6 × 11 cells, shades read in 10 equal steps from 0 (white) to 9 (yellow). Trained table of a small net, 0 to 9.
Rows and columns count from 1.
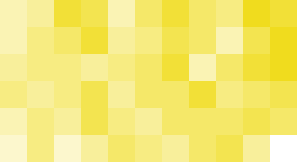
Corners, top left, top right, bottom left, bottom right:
3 8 2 0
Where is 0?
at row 6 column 11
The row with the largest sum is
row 1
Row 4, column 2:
4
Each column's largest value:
5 5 8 8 6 6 8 8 7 9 9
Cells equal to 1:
0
